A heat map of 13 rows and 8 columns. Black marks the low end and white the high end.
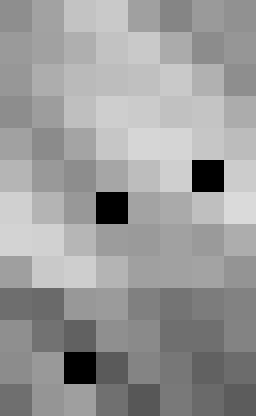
Seam: horizontal, 70% of the way down, the top part higher. Lone odd cells: 3, each lower than its neighbours. Calmest part: bottom right. Average level on the scale: 60%.
